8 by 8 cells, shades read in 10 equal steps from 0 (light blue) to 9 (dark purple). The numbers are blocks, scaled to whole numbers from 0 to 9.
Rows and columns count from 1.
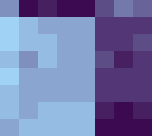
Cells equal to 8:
4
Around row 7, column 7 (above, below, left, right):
7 9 8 8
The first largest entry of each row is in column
2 6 6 7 6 6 7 6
